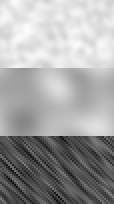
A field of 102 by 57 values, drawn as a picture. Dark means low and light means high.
It is made of 3 by 1 panels. Panel 1,1: very high, blotchy, faint in contrast. Panel 2,1: high, smooth. Panel 3,1: low, slanting down to the right.
